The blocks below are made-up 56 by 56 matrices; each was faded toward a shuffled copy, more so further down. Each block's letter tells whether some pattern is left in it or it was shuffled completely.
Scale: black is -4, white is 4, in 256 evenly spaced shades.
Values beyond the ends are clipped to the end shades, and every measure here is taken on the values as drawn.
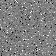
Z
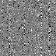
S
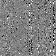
S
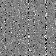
S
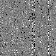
S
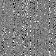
S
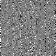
S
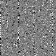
S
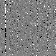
S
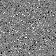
Z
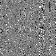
S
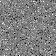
Z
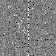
S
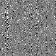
S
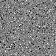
Z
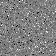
Z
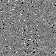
Z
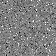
Z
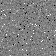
Z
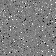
Z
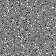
Z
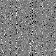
S
